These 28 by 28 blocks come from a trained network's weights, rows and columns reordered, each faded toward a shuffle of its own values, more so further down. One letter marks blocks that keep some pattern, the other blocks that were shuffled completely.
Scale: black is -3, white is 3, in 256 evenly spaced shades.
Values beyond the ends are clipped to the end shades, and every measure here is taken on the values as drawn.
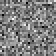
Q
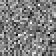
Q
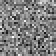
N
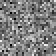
N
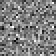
Q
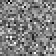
Q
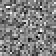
Q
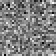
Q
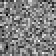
N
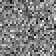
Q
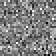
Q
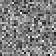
N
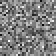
N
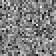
N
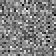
Q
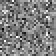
N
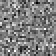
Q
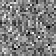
N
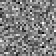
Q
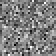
N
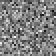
N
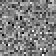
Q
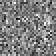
N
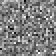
N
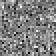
N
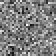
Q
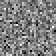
N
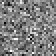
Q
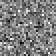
N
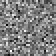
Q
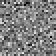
N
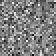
Q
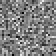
Q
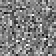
Q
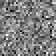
N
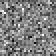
N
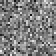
N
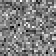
N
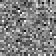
Q
